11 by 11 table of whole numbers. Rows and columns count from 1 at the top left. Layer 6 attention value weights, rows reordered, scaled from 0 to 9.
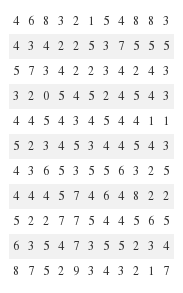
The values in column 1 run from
3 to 8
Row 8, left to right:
4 4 4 5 7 4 6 4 8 2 2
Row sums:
52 45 39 37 39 42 47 50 52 47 51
